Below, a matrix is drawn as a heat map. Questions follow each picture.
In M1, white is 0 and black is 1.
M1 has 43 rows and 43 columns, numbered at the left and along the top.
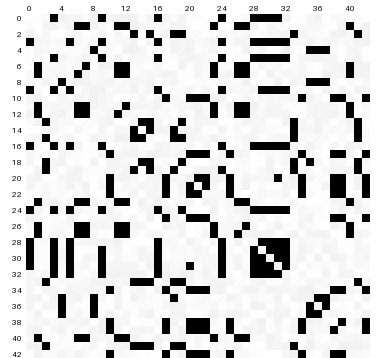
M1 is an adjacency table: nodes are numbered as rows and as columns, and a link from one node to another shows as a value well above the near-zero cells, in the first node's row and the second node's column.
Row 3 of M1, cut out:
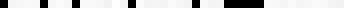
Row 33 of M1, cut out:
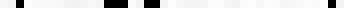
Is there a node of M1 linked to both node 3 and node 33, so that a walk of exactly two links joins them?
no
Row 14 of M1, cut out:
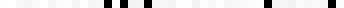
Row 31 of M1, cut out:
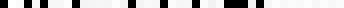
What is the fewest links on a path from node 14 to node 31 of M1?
4
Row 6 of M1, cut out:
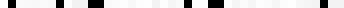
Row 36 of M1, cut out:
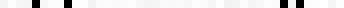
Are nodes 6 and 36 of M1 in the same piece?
no
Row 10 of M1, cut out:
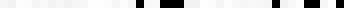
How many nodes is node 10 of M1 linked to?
8
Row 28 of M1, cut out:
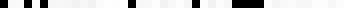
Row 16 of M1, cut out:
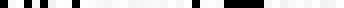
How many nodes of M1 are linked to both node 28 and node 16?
8
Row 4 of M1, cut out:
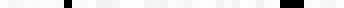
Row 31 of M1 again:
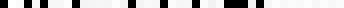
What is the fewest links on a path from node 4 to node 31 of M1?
5
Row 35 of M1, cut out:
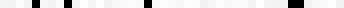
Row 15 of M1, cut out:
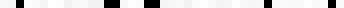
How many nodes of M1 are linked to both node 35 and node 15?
1
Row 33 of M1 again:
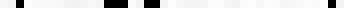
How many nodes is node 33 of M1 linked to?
7
